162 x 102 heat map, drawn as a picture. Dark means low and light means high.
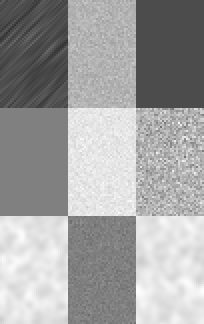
It is made of 3 by 3 panels. Panel 1,1: low, slanting up to the right, faint in contrast. Panel 1,2: high, fine-grained, faint in contrast. Panel 1,3: low, flat. Panel 2,1: middling, flat. Panel 2,2: very high, fine-grained, faint in contrast. Panel 2,3: high, fine-grained. Panel 3,1: very high, blotchy, faint in contrast. Panel 3,2: middling, fine-grained, faint in contrast. Panel 3,3: very high, blotchy, faint in contrast.
